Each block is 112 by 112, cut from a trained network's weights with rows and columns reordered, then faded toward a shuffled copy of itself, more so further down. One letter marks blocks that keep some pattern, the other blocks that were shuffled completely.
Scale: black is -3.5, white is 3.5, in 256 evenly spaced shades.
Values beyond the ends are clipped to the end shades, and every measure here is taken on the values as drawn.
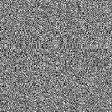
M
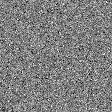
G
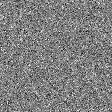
G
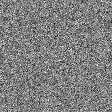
G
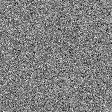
G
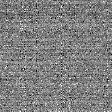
M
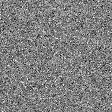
G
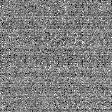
M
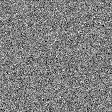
G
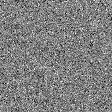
G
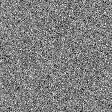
G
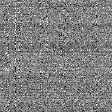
M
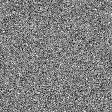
G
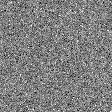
G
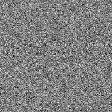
M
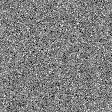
G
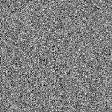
M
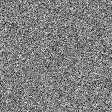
G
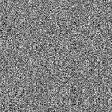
M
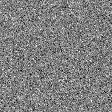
G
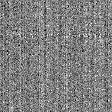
M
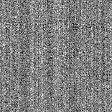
M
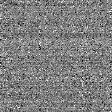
M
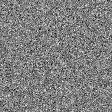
G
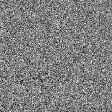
M
